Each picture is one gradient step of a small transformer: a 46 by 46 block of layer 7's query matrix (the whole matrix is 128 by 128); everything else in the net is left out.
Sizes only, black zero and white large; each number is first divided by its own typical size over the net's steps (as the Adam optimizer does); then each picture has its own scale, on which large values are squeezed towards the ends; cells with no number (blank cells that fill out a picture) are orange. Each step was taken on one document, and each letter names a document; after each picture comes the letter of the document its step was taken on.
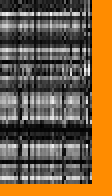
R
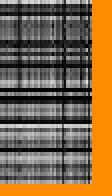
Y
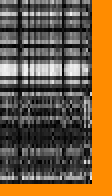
R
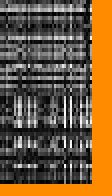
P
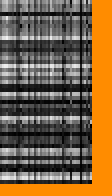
R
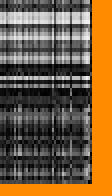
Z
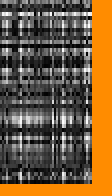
R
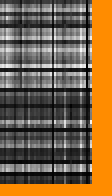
P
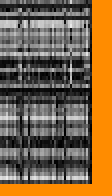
Z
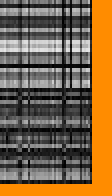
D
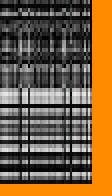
D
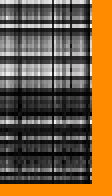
P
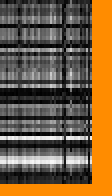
Y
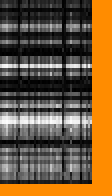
R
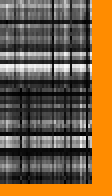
P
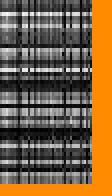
R
